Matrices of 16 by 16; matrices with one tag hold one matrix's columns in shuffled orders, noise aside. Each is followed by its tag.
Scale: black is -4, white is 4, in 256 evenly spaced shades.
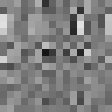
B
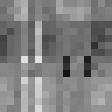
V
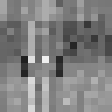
V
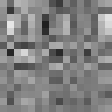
B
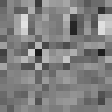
B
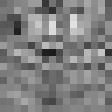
B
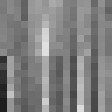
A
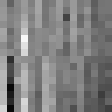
A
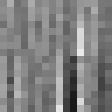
A
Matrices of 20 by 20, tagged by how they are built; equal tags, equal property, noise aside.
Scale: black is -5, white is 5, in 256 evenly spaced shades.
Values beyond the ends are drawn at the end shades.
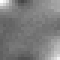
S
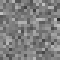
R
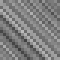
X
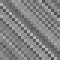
X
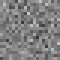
R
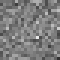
R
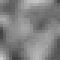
S
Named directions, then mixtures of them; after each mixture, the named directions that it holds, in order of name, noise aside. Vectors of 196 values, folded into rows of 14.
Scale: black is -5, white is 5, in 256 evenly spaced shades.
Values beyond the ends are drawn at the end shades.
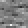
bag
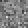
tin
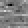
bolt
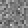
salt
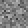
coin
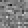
bolt, tin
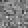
tin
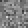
tin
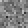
tin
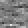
bag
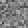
bag, salt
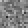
tin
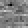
bolt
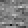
bag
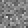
coin, tin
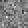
tin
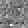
bag, salt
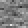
bag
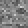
bag, coin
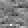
bag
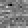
bolt, coin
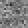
bolt, salt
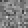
tin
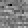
bolt, tin
